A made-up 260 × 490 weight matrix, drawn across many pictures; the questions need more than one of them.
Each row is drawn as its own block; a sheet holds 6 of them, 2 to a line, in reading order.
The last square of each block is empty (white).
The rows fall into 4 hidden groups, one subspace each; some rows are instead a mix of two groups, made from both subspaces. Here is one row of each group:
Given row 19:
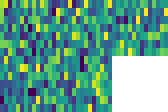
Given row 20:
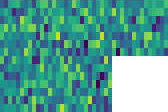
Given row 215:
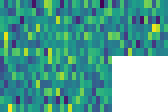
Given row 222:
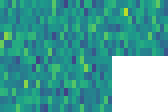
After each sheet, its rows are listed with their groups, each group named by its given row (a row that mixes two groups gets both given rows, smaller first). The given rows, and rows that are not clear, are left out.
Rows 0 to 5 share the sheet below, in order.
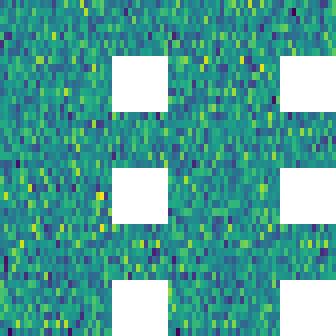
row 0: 222
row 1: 222
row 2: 19 and 215
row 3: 215 and 222
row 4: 215
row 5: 215
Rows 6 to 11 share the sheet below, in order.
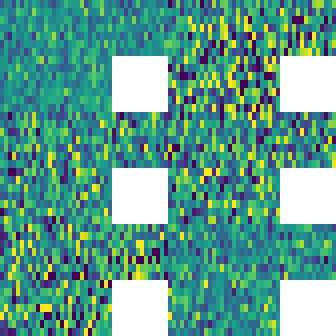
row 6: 222
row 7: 20
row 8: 222
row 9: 222
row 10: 20 and 215
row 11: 20
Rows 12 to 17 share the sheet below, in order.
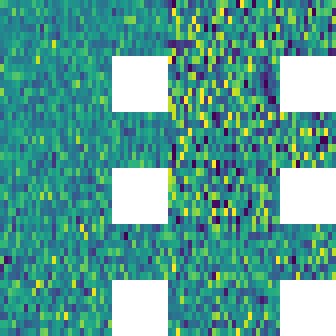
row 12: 20
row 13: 19 and 20
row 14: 20
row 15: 215
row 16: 222
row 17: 215
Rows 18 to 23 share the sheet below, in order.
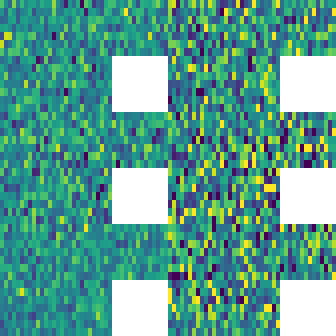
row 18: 222
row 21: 20
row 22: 19
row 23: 19 and 215
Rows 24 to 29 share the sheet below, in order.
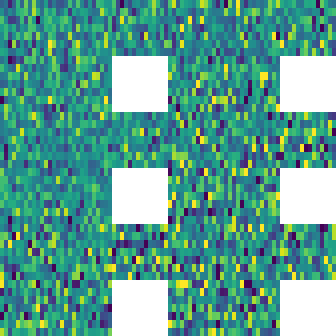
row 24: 222
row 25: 19 and 215
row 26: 215
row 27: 20
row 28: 20
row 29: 222
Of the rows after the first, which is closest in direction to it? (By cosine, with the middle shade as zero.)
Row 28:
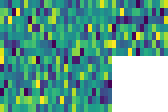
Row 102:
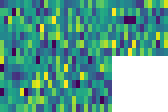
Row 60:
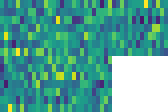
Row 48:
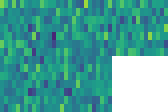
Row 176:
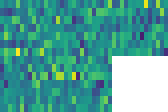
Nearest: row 102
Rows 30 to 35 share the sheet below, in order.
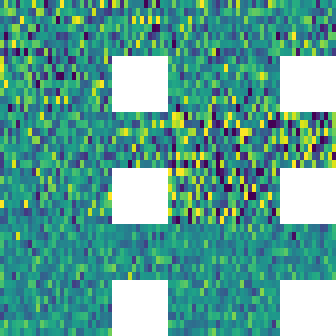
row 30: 215
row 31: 215
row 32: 20
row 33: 215 and 222
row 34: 19 and 20
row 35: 222
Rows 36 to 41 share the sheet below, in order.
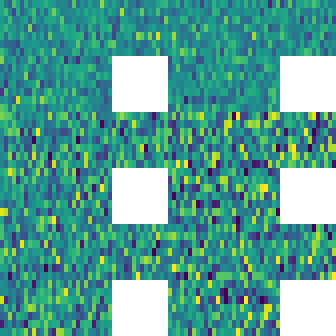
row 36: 20
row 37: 20 and 215
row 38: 20 and 222
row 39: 19 and 215
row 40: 19 and 20
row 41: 215
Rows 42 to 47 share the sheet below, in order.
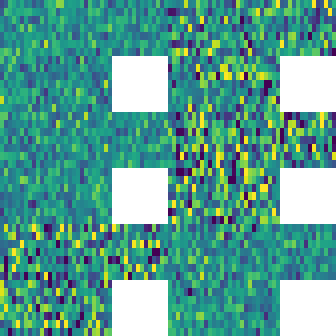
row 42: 19
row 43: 215
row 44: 19
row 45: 222
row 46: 215
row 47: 19
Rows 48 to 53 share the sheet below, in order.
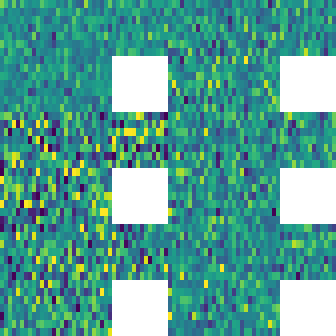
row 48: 19 and 222
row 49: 19 and 20
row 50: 20
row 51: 222
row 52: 20 and 222
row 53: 20
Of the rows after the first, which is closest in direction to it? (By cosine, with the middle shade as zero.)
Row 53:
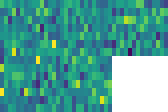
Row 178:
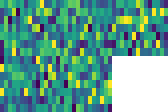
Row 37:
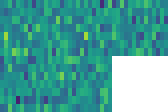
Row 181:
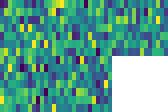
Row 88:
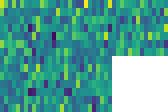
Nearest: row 178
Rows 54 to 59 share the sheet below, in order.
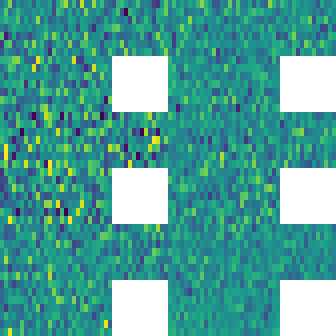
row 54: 222
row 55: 215
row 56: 215
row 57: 20
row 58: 215 and 222
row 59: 19
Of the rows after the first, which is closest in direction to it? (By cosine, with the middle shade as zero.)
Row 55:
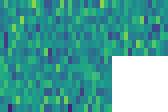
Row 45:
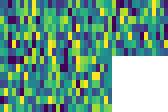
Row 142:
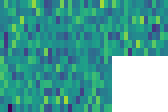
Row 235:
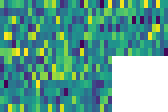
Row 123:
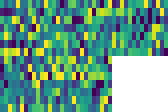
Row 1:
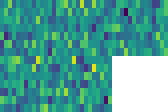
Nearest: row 142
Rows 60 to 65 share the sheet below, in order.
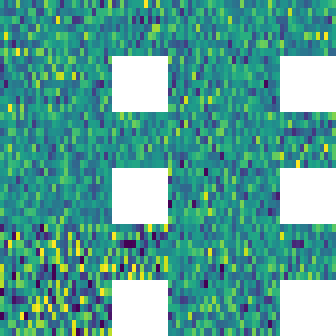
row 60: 215
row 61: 20
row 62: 222
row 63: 20
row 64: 20
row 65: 20
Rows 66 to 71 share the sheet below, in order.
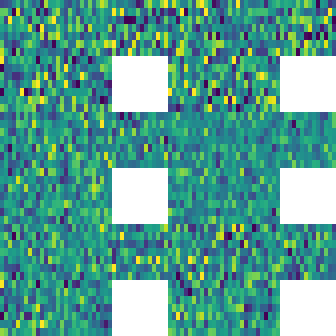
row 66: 20
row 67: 20 and 215
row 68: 222
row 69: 222
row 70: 20
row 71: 19
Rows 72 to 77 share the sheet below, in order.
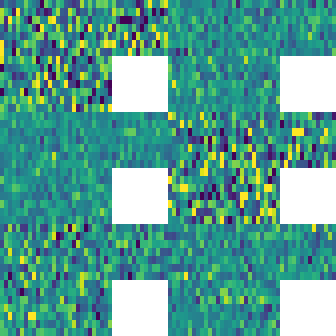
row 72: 20
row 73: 19 and 215
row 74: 20
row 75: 20
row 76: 19
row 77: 215
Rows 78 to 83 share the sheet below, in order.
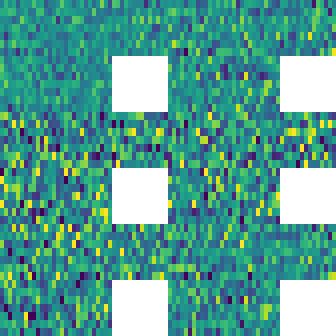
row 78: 215
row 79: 215
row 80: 20
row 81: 20
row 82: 19
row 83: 19 and 215
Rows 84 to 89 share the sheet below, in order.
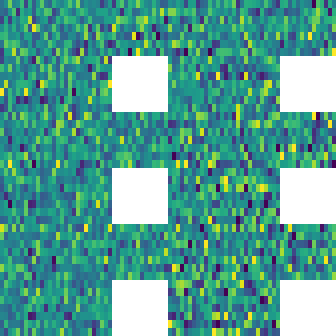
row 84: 20
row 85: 215
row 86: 19
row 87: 215
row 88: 19 and 222
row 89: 215 and 222
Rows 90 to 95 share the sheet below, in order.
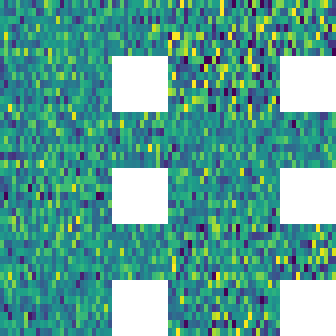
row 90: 215
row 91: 222
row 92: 20 and 215
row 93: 222
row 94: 19
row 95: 215
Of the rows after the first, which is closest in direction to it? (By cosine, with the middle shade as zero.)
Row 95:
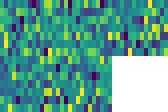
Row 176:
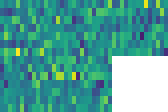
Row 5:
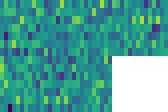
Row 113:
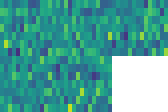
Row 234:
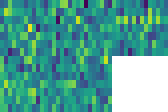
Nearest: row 113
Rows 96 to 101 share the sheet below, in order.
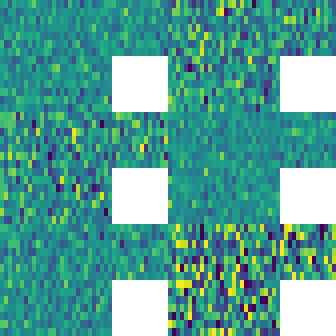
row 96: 215 and 222
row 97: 19
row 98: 215 and 222
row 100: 20 and 222
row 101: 222
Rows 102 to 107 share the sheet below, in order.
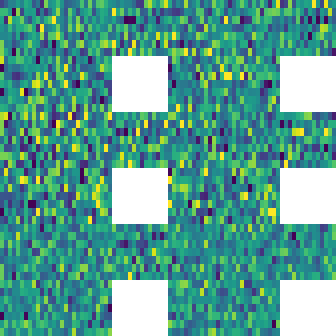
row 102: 20
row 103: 215
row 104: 19
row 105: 20
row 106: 20
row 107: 222
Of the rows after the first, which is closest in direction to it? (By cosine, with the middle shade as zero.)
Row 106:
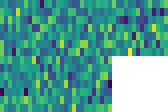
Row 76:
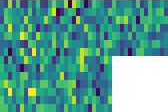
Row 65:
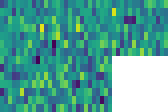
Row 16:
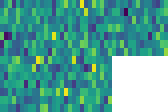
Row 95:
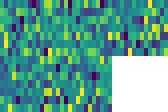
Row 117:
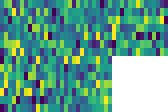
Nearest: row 65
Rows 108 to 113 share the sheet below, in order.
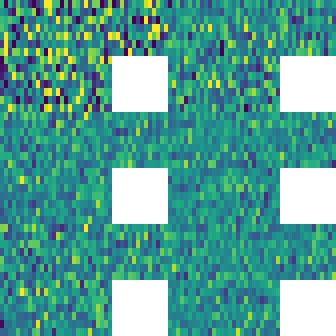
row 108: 215
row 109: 20
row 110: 19
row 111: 20 and 215
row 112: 19
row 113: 215
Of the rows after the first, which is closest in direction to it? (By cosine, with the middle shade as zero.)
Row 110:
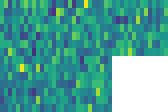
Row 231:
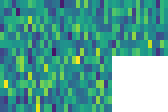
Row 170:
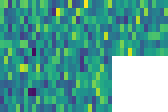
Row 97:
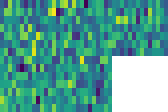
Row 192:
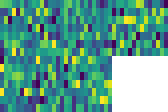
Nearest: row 170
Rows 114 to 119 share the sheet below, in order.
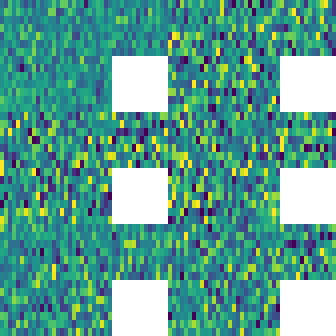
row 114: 19
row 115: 222
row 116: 20
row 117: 20
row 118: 20
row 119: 20
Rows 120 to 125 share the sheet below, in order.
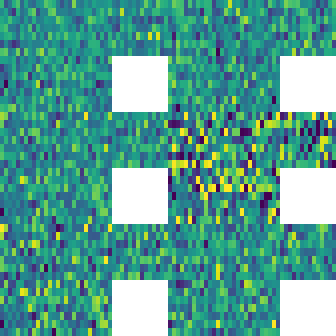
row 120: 20 and 215
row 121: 215 and 222
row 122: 19
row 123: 215
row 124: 19
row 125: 222
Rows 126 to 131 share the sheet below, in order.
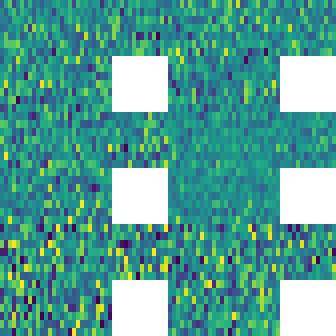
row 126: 20
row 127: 19
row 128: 215
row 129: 215
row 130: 19 and 20
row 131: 222
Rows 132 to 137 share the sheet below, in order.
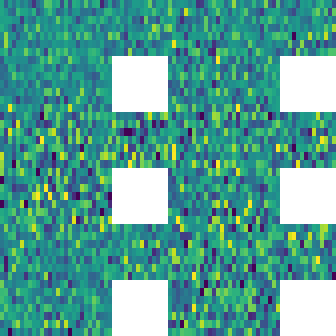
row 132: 215
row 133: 19 and 215
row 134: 20
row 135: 215
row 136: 215
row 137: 20 and 222
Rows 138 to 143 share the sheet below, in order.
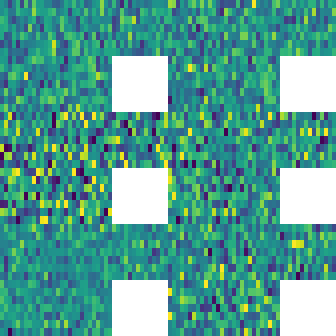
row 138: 20 and 222
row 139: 19
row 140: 222
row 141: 215
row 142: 215
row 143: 20
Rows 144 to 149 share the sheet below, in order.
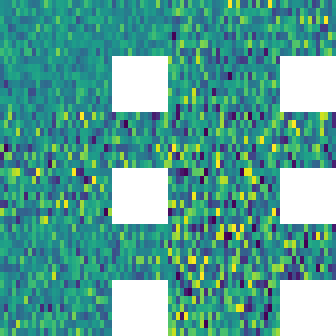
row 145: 19 and 215
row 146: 222
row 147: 222
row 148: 20
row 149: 19
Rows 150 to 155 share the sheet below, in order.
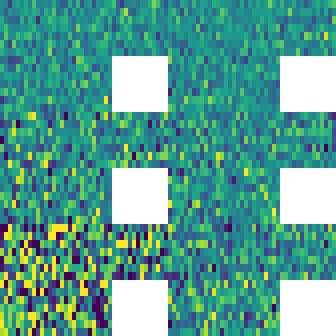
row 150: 222
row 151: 20
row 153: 20 and 222
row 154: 19
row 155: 19
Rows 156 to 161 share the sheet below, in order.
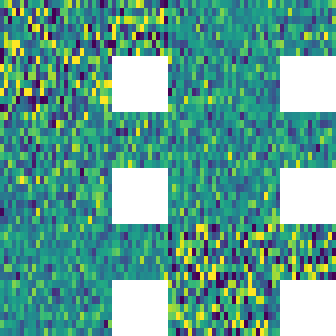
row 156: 20
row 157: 20
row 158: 19
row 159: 20
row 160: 215 and 222
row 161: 19 and 215
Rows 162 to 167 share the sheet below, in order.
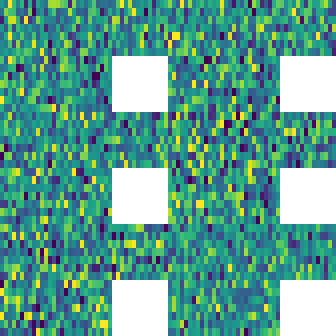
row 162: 19 and 222
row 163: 222
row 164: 222
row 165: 19
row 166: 20
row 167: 20
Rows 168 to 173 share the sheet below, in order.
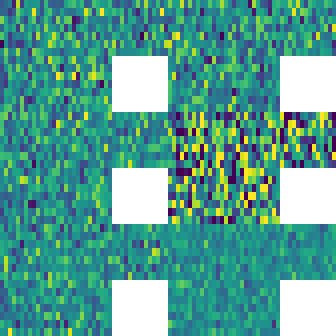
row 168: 215 and 222
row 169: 222
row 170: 19
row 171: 222
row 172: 215
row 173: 222
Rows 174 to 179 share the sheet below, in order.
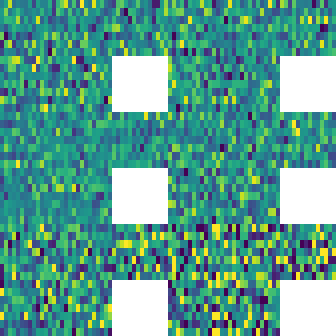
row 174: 222
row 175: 215
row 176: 215
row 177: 20 and 222
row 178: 20
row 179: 215
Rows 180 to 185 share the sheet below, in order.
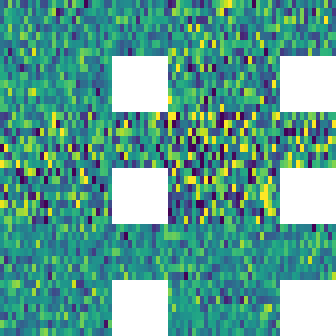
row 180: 19
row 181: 19
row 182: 19 and 222
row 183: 19
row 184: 222
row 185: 215
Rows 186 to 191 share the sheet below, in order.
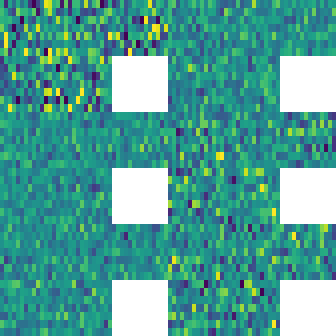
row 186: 215
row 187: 19
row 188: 215 and 222
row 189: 20 and 222
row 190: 222
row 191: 222
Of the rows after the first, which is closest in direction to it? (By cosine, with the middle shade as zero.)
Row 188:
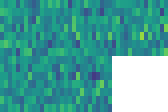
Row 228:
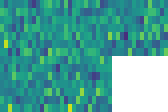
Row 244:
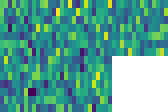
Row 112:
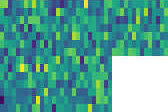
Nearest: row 228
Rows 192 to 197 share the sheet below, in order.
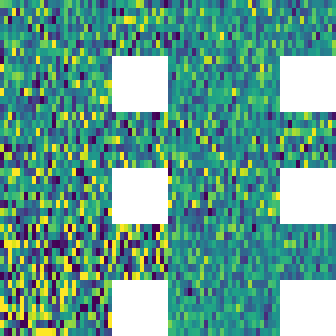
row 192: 20
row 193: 222
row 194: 222
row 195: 20
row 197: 19
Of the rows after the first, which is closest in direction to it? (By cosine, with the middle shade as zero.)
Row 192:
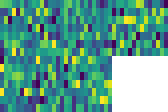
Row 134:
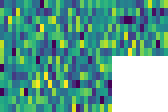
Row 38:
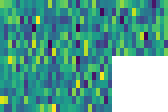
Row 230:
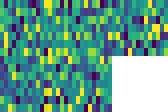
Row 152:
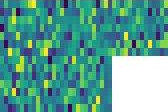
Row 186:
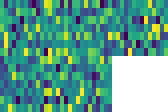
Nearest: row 38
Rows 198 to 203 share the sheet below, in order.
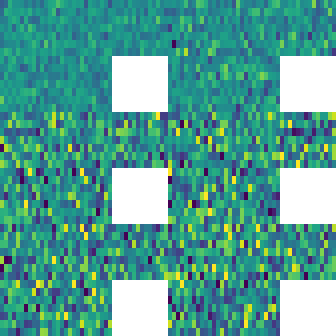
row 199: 215
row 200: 19 and 222
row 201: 20
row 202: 222
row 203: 19
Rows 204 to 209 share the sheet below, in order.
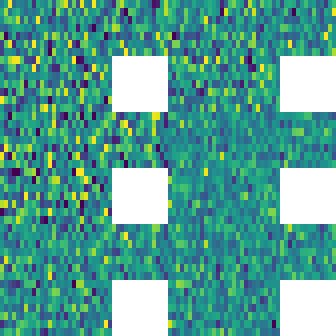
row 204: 222
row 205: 19 and 222
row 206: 222
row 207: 20
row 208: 222
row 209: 222
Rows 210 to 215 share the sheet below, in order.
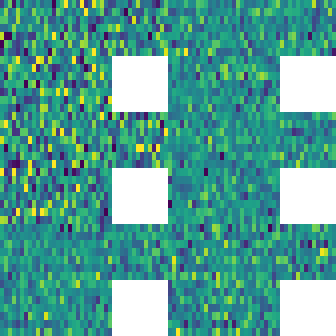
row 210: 222
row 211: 215
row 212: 20 and 215
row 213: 20
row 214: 19 and 215
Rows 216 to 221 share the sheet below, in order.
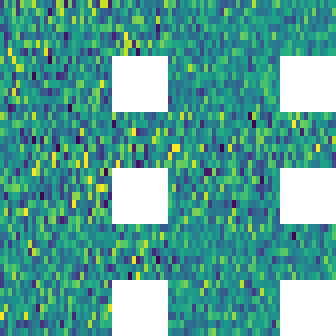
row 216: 19 and 215
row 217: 19
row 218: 20
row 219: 222
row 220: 20
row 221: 222
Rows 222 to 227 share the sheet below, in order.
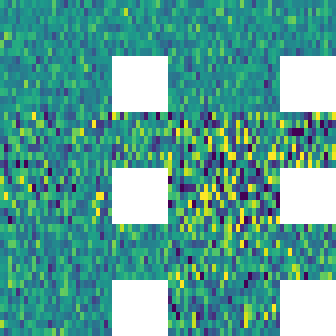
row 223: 19 and 20
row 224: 19 and 215
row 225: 20
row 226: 222
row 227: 19
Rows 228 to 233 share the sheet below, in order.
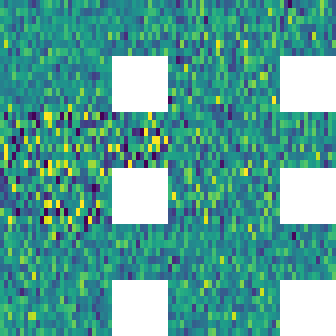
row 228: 215
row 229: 222
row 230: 215
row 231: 19 and 20
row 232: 19
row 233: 222
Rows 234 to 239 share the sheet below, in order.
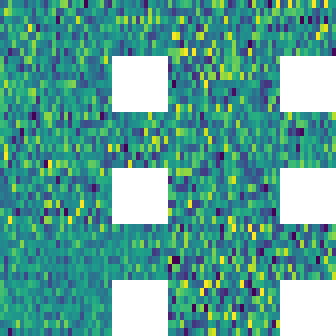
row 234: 19 and 215
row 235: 215 and 222
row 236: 215
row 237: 20 and 222
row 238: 215
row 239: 222
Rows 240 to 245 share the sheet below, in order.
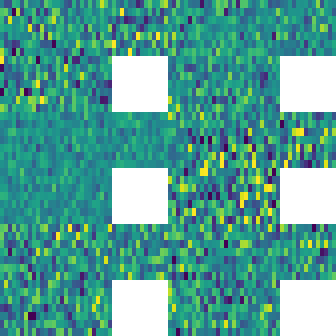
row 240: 20
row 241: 19 and 215
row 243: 20
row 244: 19
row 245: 215
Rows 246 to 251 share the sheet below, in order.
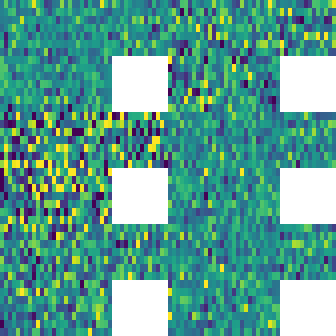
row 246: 215
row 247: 20
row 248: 215
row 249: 20 and 222
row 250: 19
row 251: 20
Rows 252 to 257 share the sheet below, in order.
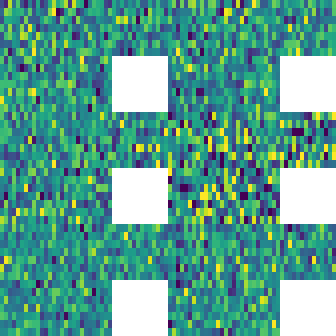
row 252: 19
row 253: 19
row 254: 20
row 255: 20
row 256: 222
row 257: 222
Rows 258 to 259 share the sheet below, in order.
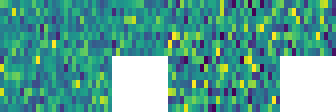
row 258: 20
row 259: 222
